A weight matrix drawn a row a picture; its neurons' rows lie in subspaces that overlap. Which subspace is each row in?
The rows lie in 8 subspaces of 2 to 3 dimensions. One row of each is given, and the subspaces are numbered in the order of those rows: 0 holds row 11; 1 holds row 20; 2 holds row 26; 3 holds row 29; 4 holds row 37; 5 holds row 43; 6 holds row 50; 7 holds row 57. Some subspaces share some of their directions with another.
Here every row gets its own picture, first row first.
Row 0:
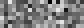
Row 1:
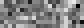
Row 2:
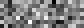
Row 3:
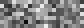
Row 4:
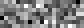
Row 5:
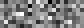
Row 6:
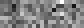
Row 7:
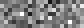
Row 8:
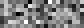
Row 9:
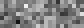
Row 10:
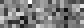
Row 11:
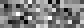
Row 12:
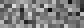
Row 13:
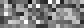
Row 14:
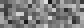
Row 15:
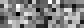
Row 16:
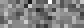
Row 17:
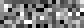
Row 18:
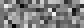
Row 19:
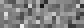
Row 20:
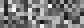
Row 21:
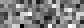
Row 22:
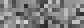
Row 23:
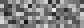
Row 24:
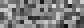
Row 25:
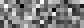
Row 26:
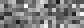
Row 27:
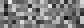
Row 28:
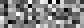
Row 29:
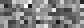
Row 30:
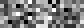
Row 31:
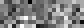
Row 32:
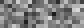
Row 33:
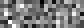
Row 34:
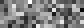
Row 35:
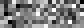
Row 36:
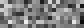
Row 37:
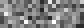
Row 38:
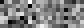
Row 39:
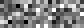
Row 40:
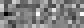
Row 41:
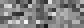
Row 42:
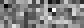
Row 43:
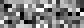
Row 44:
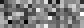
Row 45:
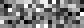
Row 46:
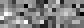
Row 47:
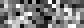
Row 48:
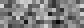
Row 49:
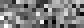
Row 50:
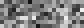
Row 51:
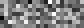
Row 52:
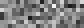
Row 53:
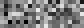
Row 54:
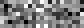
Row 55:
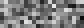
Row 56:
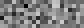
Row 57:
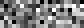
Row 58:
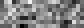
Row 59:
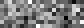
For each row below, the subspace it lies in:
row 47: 0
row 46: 2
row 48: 3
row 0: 3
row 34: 6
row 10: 6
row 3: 3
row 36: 4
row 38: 6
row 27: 1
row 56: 7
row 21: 0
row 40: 7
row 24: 4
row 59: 6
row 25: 7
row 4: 2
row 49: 2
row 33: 7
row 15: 0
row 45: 5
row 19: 0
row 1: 6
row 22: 2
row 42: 7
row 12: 5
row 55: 4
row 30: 0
